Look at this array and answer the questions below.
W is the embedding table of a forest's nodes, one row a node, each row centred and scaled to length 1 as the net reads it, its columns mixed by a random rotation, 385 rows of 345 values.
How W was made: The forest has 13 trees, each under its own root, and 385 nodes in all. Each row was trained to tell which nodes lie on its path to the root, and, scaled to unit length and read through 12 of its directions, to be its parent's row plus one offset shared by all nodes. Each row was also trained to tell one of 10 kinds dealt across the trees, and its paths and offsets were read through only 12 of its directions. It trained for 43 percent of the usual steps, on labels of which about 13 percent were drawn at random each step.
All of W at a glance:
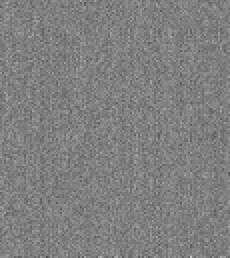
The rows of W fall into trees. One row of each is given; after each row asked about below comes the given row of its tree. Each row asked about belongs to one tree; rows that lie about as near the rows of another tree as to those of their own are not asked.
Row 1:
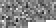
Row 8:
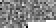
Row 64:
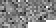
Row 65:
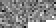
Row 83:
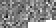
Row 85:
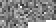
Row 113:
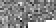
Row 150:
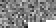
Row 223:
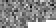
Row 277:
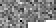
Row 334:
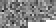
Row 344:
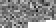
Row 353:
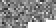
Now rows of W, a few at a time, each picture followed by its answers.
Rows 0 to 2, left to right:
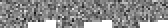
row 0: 334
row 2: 223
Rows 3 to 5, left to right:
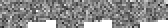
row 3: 353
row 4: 8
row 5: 8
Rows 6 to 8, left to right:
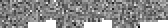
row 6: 64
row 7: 353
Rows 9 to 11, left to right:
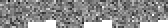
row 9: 1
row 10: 64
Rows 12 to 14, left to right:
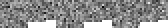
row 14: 344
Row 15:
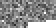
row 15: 64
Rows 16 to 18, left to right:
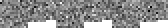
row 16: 85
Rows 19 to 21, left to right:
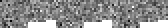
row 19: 353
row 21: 150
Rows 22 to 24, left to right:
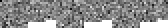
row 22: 353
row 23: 8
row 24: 334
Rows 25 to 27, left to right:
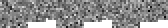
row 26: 344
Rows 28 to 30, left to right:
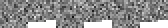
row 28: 64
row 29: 8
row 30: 8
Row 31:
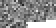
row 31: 65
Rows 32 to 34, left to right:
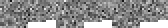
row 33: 353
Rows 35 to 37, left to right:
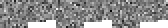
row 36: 85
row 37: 1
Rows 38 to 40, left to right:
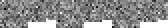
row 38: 334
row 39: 65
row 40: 353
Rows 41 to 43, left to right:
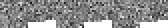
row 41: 113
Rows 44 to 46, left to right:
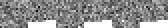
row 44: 8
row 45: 83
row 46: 85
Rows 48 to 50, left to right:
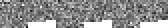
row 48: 113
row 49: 113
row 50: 83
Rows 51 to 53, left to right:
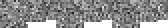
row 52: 8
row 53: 8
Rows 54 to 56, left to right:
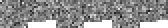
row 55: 83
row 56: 83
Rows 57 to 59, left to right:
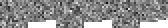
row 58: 83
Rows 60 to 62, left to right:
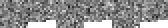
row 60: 344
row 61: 344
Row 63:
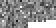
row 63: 150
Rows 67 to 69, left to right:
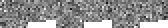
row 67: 353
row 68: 83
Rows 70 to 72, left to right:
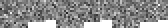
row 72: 353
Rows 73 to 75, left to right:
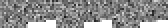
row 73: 64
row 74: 334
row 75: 8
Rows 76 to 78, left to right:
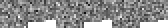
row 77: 1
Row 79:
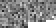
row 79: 150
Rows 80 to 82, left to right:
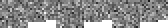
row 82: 65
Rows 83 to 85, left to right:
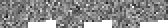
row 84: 83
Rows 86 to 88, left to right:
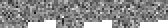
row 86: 64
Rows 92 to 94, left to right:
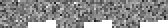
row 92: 85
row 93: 223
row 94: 83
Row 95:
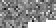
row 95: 353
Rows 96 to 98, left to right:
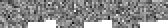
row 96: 64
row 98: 8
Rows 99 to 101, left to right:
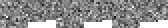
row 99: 1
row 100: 223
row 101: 65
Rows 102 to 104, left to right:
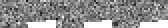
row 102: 113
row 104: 353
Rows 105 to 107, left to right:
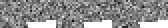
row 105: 223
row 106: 113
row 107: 223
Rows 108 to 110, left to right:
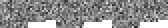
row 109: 64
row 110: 65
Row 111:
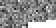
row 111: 83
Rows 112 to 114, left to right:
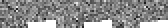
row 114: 344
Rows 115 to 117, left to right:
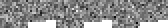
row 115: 113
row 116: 334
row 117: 65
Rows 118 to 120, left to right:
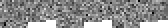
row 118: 353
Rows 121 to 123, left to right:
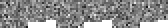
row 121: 223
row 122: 83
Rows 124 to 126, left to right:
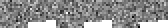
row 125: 83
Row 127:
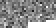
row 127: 344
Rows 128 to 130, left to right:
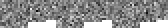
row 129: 344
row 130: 334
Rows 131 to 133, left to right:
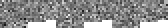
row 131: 353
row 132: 1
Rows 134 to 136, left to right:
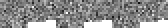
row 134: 344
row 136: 344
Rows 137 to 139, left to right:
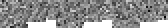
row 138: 344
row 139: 85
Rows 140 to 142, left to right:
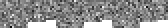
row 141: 64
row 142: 85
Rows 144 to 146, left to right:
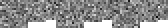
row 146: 83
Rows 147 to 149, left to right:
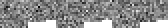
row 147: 8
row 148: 344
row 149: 334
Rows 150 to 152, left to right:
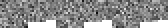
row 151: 83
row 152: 83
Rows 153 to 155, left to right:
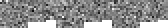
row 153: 344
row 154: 1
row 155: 1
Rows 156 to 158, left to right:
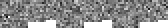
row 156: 223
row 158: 65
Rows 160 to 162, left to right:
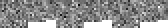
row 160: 334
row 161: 65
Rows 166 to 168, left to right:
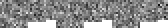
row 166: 334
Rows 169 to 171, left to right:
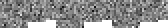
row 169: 334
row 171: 64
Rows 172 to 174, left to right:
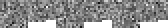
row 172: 8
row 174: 113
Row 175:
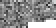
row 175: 8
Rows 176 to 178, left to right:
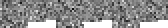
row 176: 64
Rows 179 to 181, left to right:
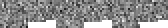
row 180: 85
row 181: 223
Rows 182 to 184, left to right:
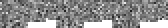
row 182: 353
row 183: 353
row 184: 223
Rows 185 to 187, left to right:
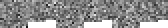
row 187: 344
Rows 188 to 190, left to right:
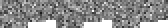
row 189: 353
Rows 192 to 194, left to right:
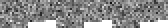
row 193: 83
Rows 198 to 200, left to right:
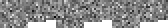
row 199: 334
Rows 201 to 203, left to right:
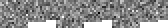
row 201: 1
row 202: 113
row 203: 334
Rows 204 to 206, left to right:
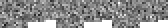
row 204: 334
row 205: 8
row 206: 1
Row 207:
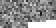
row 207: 83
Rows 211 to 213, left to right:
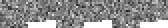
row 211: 113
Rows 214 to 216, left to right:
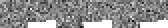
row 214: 277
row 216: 113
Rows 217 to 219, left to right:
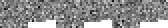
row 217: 353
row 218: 8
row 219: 353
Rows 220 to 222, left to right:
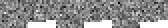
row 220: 65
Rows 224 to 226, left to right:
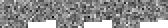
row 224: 8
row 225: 83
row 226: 334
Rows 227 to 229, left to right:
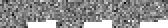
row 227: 223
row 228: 353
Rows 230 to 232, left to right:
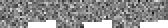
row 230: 64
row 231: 223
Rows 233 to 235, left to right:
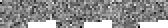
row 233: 85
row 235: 113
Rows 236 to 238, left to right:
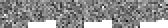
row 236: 8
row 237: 8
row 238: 8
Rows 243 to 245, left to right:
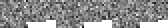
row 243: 223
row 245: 223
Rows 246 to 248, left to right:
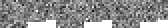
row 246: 65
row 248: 334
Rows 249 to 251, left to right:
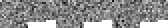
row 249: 223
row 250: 223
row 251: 353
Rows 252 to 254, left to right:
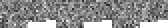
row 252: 353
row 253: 223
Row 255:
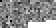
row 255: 353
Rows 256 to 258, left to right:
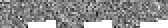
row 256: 113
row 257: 113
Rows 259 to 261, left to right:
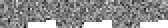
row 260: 64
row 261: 64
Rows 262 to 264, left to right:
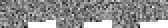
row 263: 223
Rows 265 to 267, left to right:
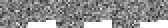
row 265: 344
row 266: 334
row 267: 8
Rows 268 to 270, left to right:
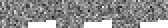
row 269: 344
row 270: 8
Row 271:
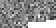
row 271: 83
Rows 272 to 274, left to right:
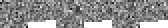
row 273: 83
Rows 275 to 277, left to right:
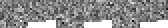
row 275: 344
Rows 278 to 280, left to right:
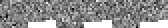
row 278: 85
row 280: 223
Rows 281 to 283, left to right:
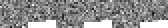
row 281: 83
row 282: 64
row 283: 83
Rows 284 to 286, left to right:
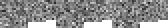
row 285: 344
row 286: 334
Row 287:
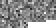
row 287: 334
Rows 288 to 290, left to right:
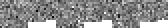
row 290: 223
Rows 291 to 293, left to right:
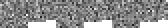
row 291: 1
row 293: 65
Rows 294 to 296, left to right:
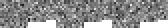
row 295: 83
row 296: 64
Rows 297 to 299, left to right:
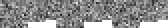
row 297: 8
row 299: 334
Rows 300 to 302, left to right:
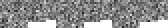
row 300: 353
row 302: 344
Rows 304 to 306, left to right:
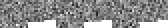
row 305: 83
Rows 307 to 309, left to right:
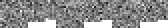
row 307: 334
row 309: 8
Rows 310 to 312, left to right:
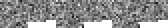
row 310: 65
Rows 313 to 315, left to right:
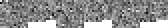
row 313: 344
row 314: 83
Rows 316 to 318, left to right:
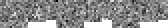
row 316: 85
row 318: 65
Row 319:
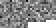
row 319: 277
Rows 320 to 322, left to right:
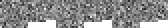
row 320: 334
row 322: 353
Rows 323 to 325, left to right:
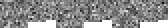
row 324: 65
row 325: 83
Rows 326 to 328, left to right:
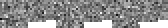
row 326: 8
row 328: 223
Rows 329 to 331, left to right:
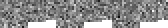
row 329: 344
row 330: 344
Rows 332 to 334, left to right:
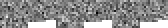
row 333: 113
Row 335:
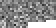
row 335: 344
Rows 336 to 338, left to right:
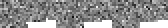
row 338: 85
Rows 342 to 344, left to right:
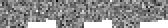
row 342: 353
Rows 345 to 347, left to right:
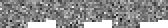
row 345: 353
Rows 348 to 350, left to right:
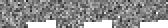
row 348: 223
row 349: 83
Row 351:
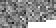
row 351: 64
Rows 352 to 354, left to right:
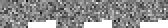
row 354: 334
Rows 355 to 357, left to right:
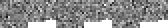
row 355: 85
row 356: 8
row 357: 85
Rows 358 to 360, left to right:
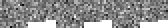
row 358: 85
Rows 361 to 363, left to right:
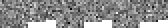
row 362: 1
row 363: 65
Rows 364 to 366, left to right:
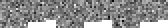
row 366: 353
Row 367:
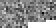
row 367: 113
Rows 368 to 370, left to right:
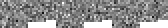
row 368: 113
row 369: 1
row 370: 1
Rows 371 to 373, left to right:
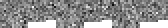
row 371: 344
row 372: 344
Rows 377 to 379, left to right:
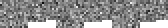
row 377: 223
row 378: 85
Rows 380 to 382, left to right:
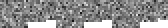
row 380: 223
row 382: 334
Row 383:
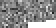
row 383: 8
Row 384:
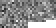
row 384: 334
